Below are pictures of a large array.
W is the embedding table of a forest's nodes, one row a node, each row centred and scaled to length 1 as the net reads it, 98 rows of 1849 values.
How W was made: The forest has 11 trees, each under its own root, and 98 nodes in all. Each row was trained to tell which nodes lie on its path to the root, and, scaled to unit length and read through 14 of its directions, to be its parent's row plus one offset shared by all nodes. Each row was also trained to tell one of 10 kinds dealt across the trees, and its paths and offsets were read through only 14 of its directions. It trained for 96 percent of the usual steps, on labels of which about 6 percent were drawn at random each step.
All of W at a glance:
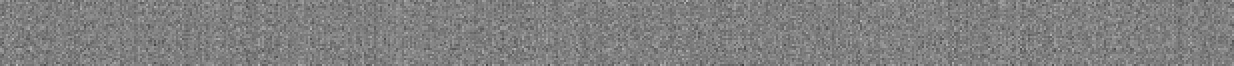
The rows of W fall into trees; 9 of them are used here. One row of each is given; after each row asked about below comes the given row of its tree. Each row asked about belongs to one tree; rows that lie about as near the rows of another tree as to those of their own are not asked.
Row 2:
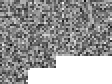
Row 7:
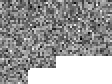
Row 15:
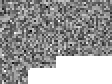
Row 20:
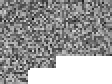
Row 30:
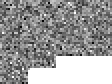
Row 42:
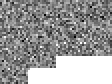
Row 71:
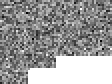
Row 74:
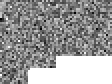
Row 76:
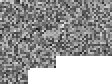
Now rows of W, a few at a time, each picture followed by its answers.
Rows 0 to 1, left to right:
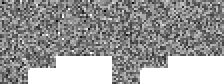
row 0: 30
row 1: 71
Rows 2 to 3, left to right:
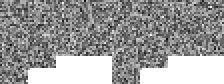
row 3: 71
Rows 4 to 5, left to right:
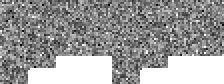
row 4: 74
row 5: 7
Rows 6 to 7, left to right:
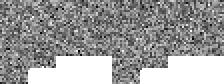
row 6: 30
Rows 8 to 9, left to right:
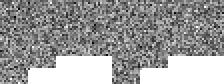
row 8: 7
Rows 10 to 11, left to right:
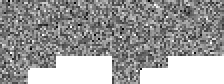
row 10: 7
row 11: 15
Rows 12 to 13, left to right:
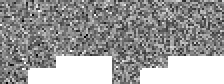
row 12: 2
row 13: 15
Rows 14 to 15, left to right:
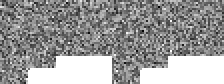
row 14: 7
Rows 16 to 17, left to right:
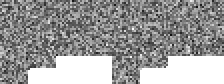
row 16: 76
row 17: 42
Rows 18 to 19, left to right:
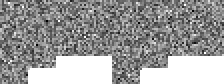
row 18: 15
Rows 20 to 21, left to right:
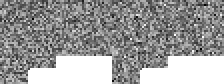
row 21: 15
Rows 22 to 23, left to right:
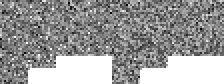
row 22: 74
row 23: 2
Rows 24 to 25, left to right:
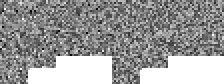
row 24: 30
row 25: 76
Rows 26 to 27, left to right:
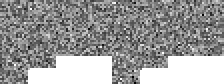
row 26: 2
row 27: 7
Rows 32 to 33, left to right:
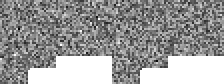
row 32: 30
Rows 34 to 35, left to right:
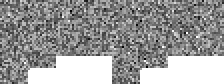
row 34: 15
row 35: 30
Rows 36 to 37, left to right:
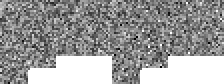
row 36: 74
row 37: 74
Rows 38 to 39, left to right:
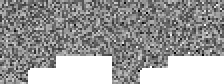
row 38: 20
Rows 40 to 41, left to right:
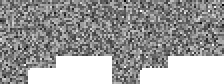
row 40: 42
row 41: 7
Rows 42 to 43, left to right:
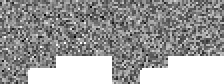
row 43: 15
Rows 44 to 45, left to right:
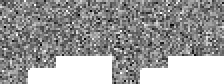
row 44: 15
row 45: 42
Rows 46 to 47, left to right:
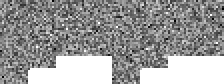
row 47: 2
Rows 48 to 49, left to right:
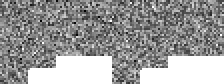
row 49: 7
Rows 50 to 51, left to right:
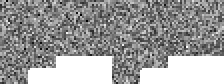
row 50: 2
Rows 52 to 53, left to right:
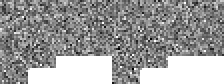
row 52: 30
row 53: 2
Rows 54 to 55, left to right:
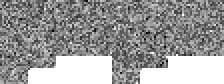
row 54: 15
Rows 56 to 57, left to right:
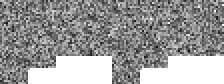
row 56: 42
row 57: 2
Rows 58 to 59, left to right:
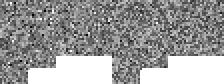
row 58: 2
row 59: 30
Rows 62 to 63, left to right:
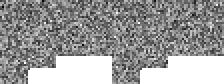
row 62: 30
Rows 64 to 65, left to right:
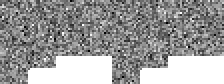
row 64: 15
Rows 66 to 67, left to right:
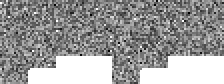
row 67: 74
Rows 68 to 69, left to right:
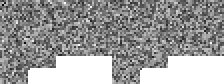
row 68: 30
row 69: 15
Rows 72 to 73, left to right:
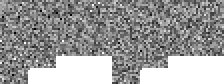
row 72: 74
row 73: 74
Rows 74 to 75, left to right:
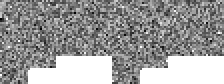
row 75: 74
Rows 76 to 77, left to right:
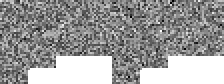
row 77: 2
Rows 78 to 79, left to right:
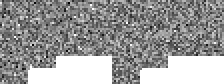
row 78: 7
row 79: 76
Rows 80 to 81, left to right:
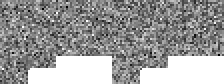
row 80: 30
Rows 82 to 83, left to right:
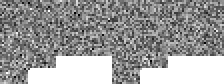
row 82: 15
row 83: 2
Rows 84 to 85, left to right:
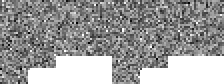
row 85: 7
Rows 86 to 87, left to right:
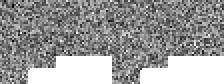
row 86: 7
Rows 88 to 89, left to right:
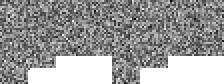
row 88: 15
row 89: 42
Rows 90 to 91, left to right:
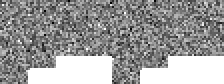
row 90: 2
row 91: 30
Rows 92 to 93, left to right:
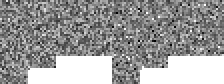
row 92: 7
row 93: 7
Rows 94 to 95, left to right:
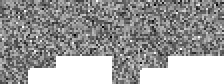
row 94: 30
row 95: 74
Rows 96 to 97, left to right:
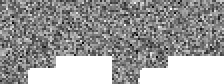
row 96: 2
